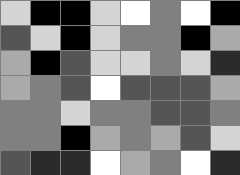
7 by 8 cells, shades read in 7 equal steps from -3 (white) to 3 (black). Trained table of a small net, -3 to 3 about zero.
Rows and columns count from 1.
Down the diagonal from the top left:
-2 -2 1 -3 0 -1 -3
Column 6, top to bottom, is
0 0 0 1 1 -1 0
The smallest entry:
-3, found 5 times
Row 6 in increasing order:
-2 -1 -1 0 0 0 1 3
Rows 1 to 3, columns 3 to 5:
3 -2 -3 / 3 -2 0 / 1 -2 -2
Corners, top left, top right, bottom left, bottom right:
-2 3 1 2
